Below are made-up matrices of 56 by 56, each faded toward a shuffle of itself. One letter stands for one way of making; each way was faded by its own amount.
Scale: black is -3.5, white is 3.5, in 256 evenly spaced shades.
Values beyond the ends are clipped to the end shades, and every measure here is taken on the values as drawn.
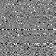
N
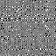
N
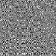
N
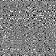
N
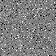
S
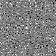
S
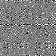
N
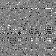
N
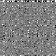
N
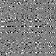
N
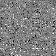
S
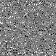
S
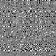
N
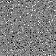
S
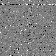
S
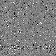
S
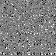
S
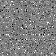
S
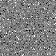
S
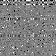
N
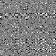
N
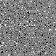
S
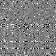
N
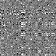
N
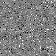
S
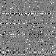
N
